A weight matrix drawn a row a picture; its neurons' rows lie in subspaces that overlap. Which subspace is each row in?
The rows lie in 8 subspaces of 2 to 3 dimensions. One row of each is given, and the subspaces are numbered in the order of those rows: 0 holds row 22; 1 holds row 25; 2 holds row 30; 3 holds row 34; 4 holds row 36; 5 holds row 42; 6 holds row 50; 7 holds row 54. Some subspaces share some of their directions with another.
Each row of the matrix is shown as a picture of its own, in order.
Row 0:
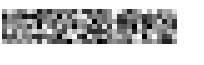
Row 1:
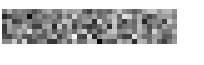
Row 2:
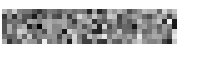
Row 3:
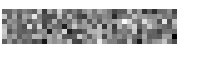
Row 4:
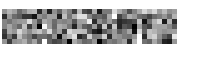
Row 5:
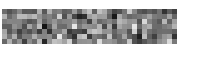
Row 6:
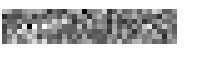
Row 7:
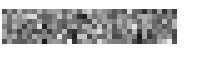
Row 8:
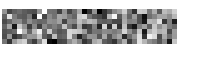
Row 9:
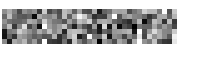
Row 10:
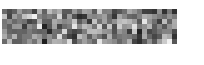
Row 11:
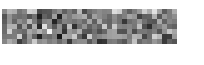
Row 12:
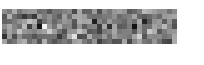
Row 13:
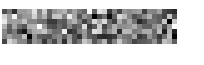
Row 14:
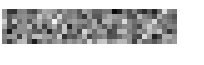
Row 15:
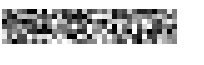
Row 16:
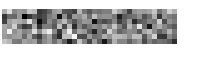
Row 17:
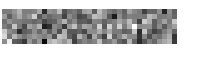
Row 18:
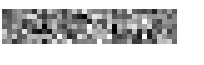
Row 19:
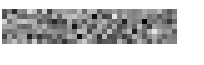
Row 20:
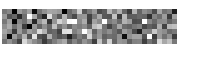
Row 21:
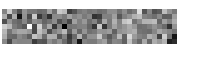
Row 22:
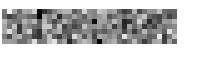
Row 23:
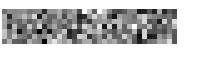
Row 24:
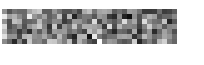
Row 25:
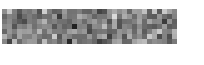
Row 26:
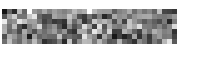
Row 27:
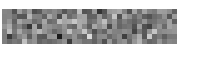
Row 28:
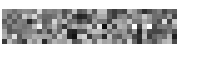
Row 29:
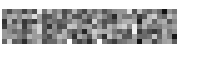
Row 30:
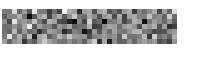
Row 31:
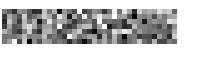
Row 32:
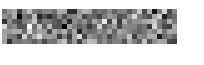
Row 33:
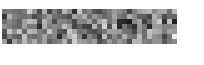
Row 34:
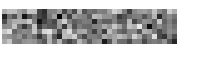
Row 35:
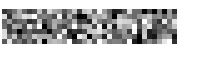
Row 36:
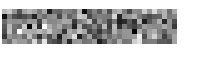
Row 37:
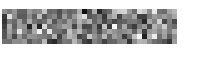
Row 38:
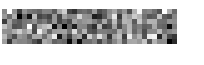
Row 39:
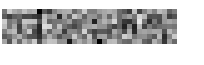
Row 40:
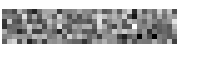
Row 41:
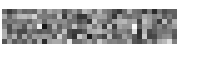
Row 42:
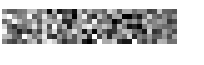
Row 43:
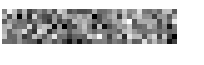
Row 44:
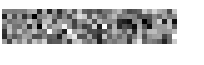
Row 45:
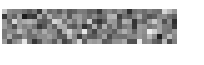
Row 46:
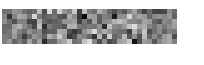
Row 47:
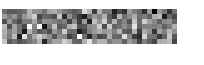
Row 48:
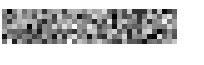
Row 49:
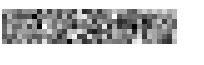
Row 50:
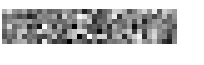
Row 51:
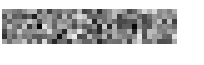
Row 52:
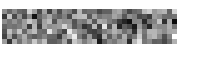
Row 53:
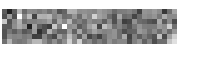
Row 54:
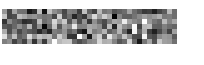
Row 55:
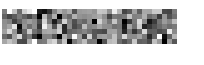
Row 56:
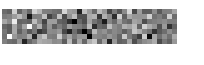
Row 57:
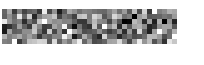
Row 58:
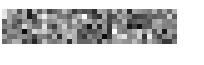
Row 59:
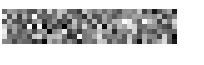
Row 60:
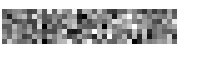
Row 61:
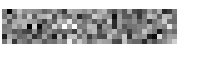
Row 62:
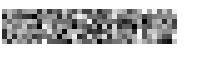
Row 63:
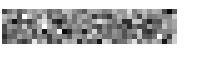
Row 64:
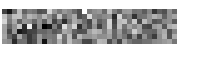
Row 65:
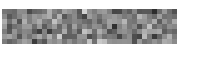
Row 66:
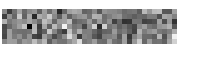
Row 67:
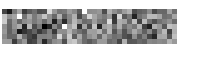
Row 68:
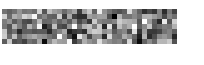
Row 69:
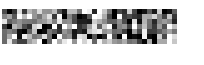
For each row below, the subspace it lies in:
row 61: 1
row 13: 7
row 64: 4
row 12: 1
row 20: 2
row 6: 4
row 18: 7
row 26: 7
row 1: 5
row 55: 0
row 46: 5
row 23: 0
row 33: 6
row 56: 2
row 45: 3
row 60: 5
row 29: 0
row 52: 6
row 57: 1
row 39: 0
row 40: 5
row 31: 5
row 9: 3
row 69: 6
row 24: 5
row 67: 4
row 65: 0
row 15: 7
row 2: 7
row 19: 7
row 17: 3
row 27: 2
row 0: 3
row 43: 6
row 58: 7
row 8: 0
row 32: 6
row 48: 1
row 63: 3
